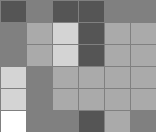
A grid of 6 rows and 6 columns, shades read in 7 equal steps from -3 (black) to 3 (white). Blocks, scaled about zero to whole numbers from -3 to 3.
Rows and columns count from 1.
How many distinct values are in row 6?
4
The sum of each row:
-3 4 4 6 6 3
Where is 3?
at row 6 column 1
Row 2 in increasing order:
-1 0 1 1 1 2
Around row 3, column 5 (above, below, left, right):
1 1 -1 1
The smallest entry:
-1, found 6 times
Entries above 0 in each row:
0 4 4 5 5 2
